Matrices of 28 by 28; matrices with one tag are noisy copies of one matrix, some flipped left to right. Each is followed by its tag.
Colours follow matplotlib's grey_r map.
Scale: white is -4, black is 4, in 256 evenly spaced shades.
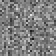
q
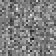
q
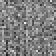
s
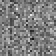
q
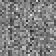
q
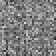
s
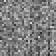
s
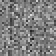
q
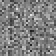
q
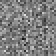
q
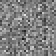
q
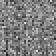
s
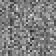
q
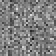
q
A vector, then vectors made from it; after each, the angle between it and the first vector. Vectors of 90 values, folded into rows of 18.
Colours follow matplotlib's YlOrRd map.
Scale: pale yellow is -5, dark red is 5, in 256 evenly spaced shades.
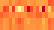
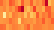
partly opposed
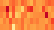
partly aligned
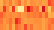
nearly parallel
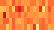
partly opposed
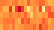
nearly opposite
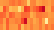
partly aligned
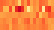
nearly opposite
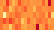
orthogonal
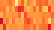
partly opposed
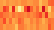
nearly parallel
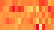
partly opposed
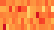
partly opposed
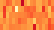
partly aligned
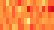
partly aligned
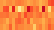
nearly parallel
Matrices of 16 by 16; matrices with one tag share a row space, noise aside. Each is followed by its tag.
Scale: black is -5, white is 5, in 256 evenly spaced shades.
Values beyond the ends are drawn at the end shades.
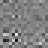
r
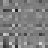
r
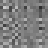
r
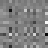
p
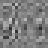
r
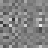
r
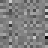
p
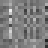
p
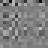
r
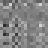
r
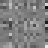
p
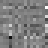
p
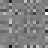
p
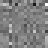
p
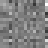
p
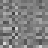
r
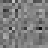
r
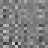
r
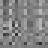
r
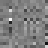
p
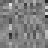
p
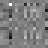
p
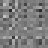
r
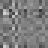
r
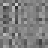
r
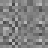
r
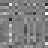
p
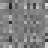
p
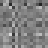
r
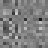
r
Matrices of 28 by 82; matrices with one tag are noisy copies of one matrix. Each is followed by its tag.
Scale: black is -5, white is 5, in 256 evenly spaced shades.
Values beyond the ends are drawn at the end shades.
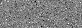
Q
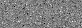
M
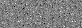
M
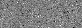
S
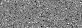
Q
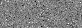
Q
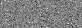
Q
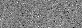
S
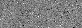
S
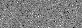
S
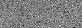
S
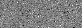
S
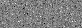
M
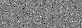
M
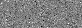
Q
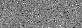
S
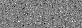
M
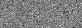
S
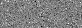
Q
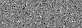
M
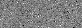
S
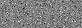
M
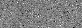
S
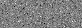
M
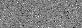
S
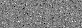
M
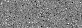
Q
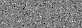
M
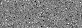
Q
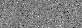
S
